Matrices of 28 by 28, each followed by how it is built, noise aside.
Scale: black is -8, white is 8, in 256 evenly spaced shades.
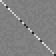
diagonal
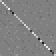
diagonal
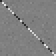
diagonal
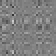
low rank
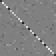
diagonal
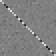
diagonal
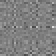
low rank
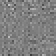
low rank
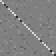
diagonal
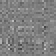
low rank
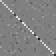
diagonal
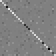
diagonal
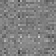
low rank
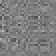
low rank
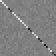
diagonal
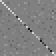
diagonal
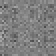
low rank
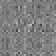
low rank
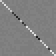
diagonal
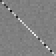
diagonal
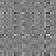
low rank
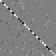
diagonal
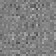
low rank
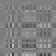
low rank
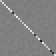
diagonal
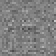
low rank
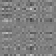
low rank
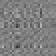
low rank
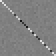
diagonal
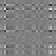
low rank
